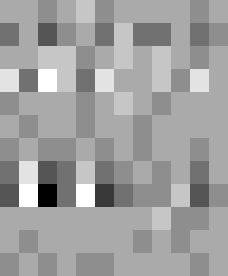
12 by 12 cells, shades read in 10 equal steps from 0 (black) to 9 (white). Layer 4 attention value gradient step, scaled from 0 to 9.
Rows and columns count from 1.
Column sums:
64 73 61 68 71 63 72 66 70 70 62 70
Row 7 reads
5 6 5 5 6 5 6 5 6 6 5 6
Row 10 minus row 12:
1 0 1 0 1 1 0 0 1 -1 0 0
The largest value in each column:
8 9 9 7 9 8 7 6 7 7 8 6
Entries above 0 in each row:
12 12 12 12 12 12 12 12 11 12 12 12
